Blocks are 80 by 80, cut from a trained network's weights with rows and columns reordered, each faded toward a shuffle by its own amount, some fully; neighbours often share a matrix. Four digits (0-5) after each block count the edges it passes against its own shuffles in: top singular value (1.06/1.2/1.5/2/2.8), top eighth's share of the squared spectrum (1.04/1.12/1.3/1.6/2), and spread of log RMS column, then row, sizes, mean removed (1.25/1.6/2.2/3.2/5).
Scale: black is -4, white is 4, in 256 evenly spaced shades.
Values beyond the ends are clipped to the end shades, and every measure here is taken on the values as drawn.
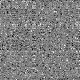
4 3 1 1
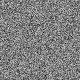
0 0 0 0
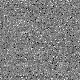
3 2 0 0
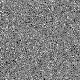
3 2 1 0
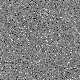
1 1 0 0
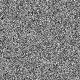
0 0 0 0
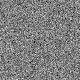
1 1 0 0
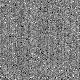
2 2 0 0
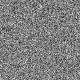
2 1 0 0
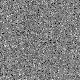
2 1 0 0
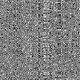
4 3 2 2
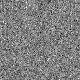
2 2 0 0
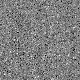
1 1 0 0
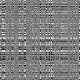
5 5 4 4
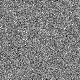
0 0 0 0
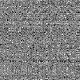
4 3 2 2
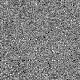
3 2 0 1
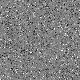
1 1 0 0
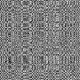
5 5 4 3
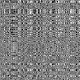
5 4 3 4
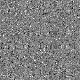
3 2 0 1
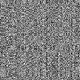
4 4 1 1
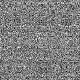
4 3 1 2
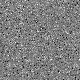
0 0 0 0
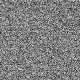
3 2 0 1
